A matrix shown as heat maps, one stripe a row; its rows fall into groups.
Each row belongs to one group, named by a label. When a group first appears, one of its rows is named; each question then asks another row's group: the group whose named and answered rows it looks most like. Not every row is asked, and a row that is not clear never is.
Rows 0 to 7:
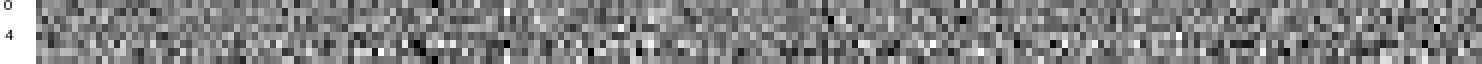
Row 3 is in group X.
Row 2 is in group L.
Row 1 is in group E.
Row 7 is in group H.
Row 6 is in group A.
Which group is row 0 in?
H
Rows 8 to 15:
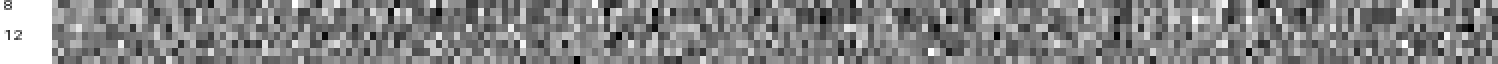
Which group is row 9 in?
A
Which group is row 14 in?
E
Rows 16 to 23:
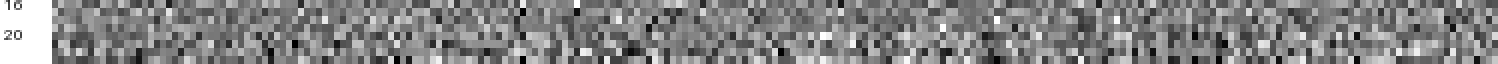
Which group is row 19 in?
X
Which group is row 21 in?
H
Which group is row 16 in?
E
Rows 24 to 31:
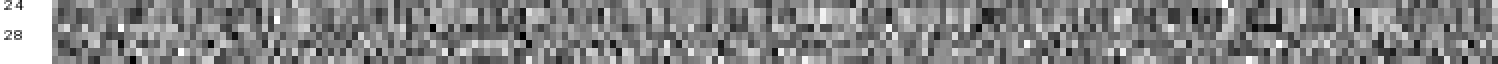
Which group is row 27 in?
L
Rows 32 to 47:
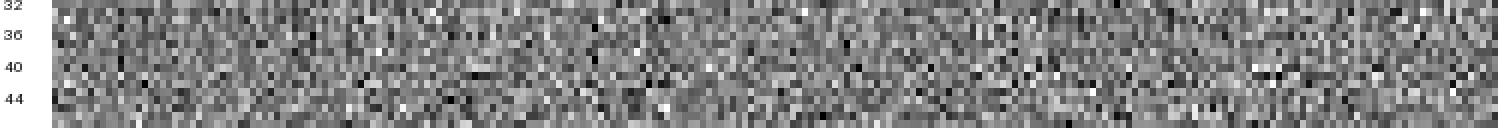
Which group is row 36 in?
H
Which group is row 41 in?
L
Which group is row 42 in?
X
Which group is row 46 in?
A
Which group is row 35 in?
H
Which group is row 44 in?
H
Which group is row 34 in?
X
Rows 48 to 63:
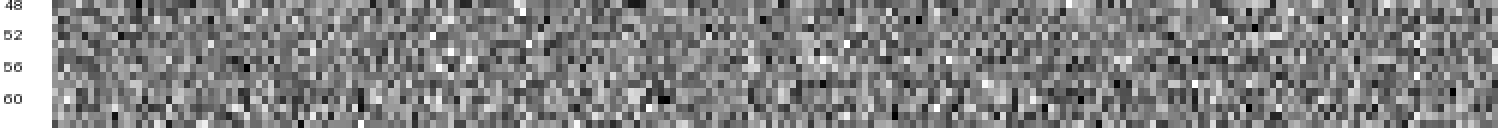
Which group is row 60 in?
X
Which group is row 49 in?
E
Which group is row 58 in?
A
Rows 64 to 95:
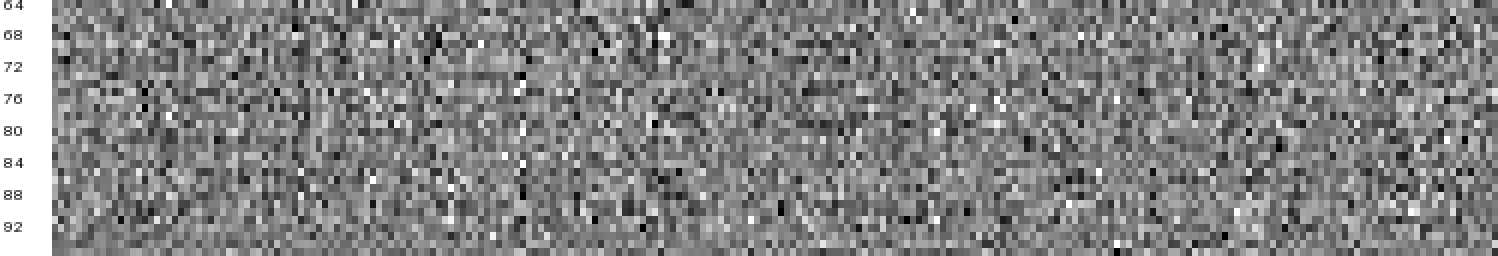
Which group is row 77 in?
X
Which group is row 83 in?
H
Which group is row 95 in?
A
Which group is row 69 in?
A
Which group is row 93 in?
H
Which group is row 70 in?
H
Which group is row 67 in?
H
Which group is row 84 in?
E
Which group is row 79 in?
A
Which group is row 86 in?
X
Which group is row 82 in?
L
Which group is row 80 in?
E
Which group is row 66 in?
X
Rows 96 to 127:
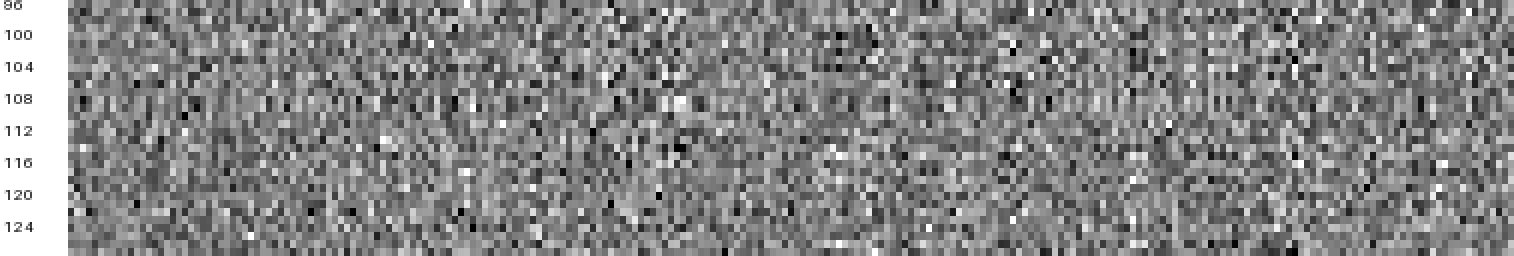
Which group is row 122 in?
H
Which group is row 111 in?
X
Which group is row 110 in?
E
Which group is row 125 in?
E
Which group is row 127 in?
L
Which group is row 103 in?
L
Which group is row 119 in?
L
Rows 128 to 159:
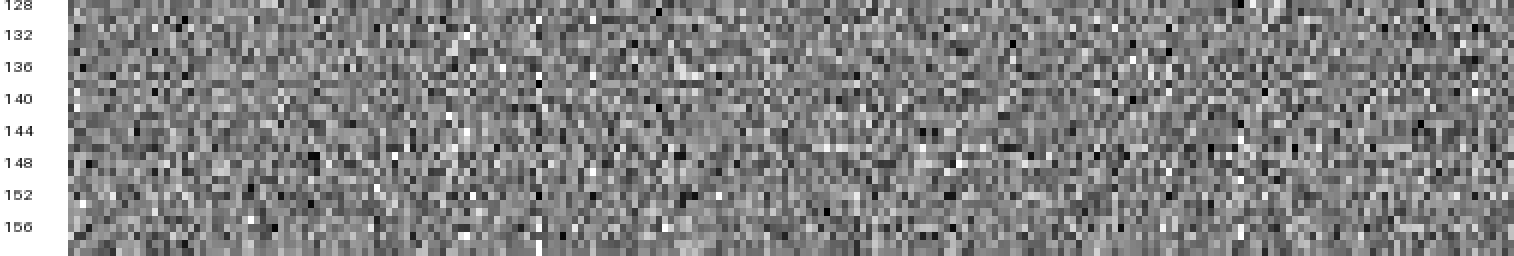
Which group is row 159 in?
E
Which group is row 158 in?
E
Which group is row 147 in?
X
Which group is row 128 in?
H
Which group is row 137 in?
E
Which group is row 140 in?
A
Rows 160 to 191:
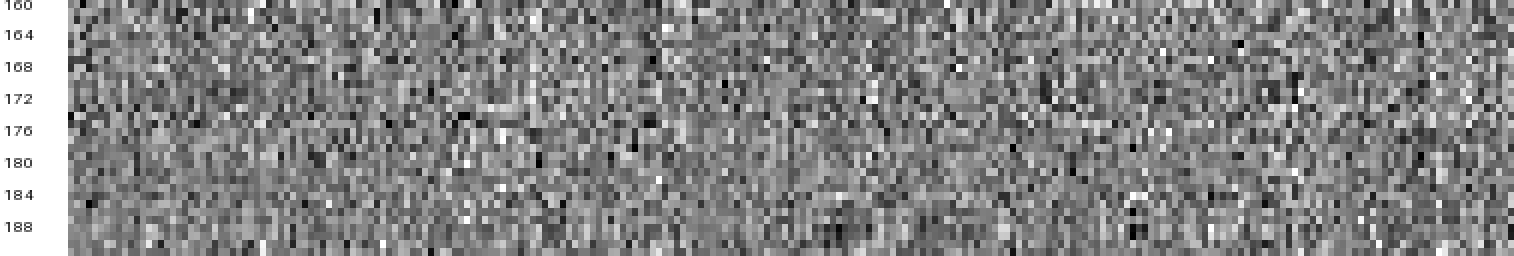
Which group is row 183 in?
X
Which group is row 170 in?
L
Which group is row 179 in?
H
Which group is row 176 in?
X
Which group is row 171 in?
L
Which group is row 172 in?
L
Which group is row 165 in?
H
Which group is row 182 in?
L
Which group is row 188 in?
A
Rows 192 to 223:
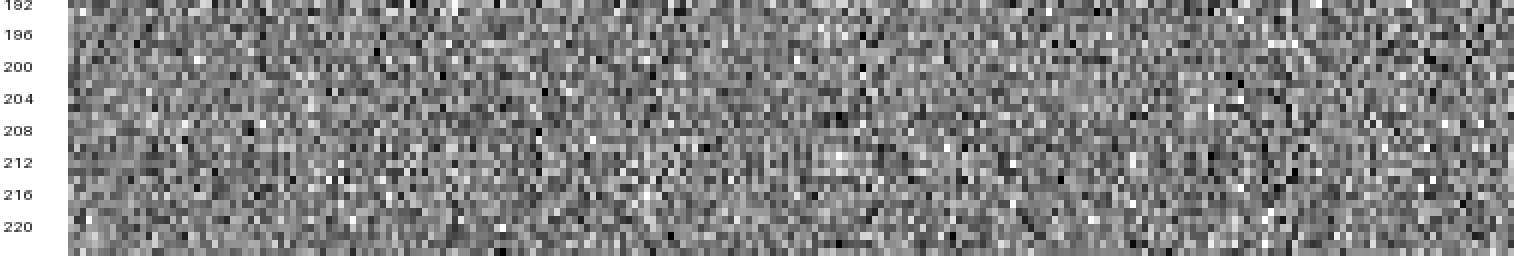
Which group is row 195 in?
L
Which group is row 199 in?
X
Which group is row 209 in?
E
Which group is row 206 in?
A
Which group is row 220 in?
X
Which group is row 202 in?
H
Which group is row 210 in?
E
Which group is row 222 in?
A
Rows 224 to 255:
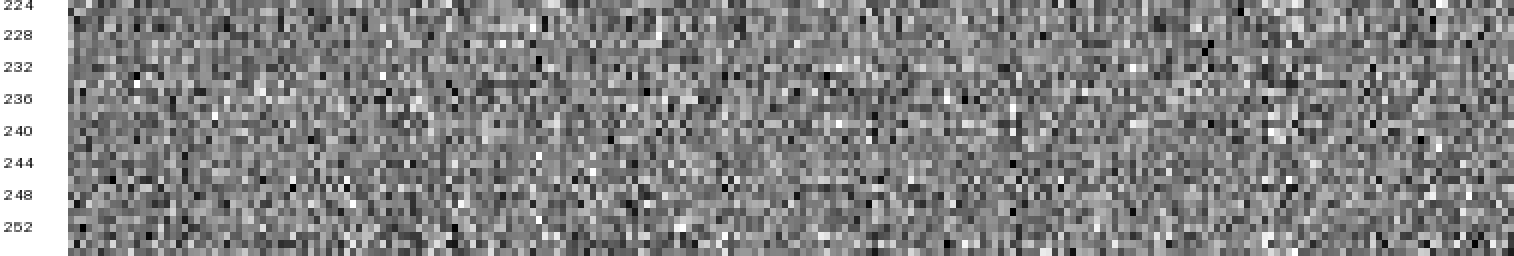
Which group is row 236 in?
E
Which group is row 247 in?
L
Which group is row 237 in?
A
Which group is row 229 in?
X
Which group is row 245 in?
E
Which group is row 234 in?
L
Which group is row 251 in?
E
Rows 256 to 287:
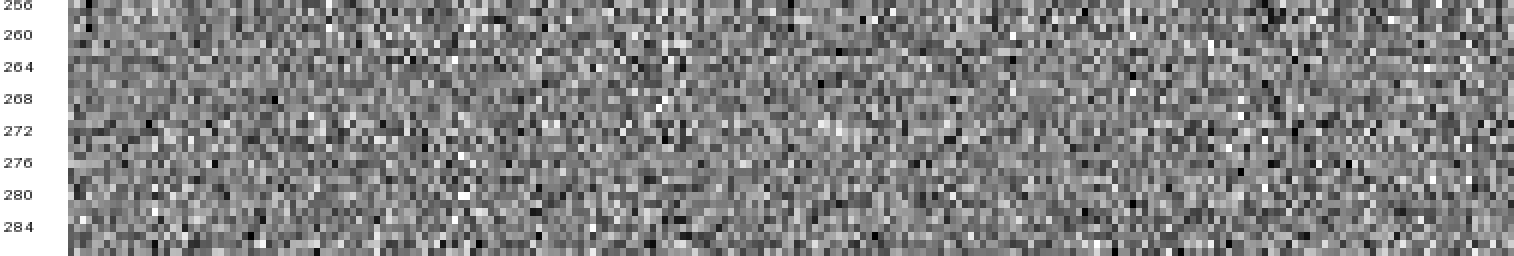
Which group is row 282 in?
X
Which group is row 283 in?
X
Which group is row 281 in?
A
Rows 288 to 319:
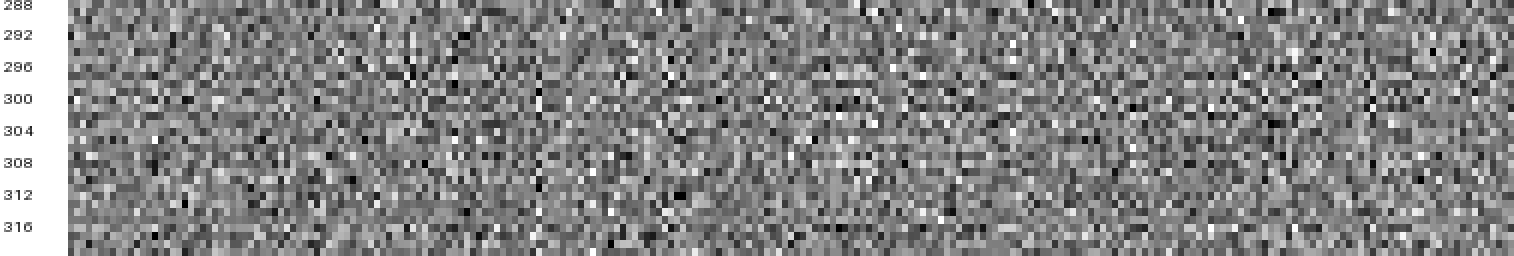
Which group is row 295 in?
A
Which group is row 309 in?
E
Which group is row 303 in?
L
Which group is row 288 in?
X
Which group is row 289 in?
L
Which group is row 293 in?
A
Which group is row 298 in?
A
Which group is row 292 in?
H
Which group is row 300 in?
E
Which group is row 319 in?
E
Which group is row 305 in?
X
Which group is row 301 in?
A
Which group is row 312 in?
X
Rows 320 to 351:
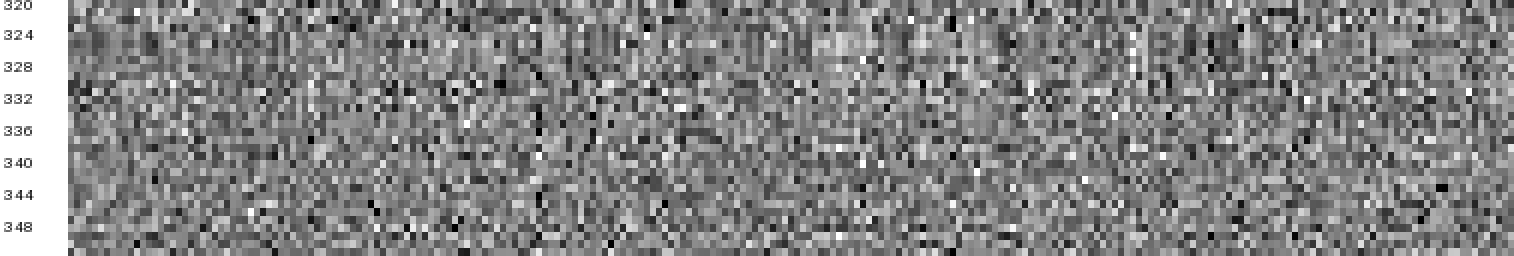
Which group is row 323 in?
H
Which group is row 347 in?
H
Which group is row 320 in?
X
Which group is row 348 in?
A
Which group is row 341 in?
E
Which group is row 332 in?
X
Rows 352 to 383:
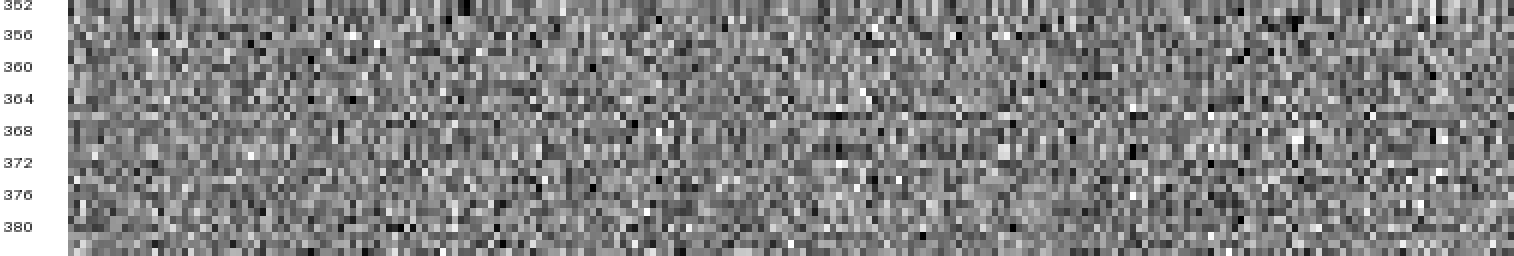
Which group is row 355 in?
L
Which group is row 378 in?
X
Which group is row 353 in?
H
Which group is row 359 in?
H
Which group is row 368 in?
L
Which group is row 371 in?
A
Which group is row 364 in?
H
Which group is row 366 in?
A
